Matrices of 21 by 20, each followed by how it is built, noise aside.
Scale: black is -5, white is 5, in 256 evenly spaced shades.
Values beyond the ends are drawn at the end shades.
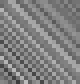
Toeplitz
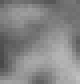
smooth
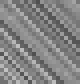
Toeplitz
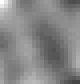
smooth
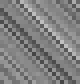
Toeplitz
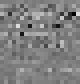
uneven rows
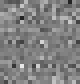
uneven rows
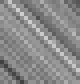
Toeplitz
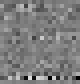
uneven rows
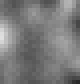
smooth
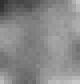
smooth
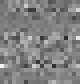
uneven rows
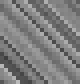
Toeplitz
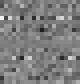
uneven rows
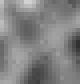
smooth
